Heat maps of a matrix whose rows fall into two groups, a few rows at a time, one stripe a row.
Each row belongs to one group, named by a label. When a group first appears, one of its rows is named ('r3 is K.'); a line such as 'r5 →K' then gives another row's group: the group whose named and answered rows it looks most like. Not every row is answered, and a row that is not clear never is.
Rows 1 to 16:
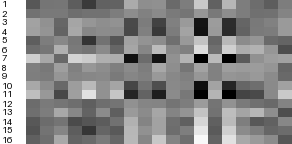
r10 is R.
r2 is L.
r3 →R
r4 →R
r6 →L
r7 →R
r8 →L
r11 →R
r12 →L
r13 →L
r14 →L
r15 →L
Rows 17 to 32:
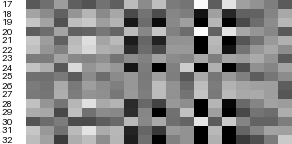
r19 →R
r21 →R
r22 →R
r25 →L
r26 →L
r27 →L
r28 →R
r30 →L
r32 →R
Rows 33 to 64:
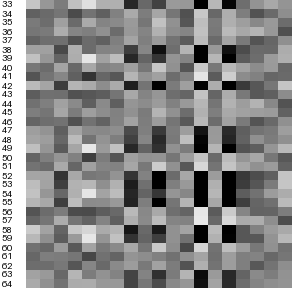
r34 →L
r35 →L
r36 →L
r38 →R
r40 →L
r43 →L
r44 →L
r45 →L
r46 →L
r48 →R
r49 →R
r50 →L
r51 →L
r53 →R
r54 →R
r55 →R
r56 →L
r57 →L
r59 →R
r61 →L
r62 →L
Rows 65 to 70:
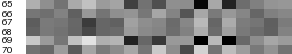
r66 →L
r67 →L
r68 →L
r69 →R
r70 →L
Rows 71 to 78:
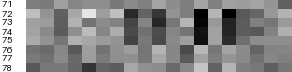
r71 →L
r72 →R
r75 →R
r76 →L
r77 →L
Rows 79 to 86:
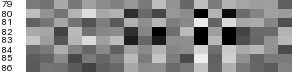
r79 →L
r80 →R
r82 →R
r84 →L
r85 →L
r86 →L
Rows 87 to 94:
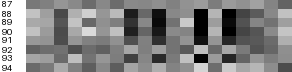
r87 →L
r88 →R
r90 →R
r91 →R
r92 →L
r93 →R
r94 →L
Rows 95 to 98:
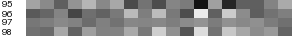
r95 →R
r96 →L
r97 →L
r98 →L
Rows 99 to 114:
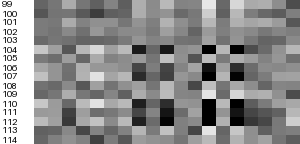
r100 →L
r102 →L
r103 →L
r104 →R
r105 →L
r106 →R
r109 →L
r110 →R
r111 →R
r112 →R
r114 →L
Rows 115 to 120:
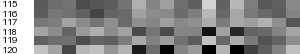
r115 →L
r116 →L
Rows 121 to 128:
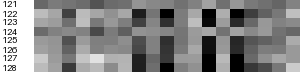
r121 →L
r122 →R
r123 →R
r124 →L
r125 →R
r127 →R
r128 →R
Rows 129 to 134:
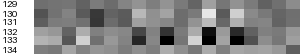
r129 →L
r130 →L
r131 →L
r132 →R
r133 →R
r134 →L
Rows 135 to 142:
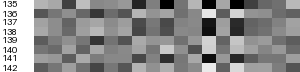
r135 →R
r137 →R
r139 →L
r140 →L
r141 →R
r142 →L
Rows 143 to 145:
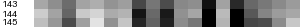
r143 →R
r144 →R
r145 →R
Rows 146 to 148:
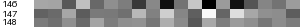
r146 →R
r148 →L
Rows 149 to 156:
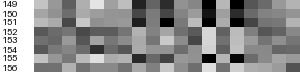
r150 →R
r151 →R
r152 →L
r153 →L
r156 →L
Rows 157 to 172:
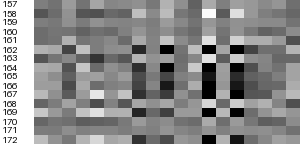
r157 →L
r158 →L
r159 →L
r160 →L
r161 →L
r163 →L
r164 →R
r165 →R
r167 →R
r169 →R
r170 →L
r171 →L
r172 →R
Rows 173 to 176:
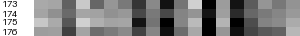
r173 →R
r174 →R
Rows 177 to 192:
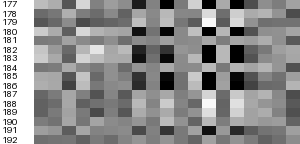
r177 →R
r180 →R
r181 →L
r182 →R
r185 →R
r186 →R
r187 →L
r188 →L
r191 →R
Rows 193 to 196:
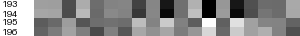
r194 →R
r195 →L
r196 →L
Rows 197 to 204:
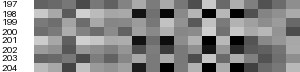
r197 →L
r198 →R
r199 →L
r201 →R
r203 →L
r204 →R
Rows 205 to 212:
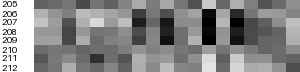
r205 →L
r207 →R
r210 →L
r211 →L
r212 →L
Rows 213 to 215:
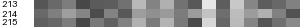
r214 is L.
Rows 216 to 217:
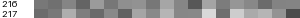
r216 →L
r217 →L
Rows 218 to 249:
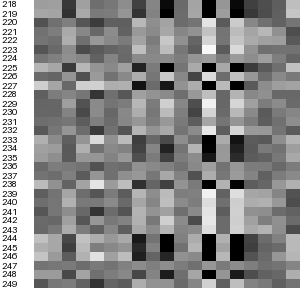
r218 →R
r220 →L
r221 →L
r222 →L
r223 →L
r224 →L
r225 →R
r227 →R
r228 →L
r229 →L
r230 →L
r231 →L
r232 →L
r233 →R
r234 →R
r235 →R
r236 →L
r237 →L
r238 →R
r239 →L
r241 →L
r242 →L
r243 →L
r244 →R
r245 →R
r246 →R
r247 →L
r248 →R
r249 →L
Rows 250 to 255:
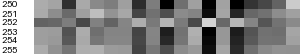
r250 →R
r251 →R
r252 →L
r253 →R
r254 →R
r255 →R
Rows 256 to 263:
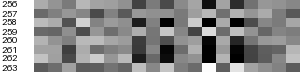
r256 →R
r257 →L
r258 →R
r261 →R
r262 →R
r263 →L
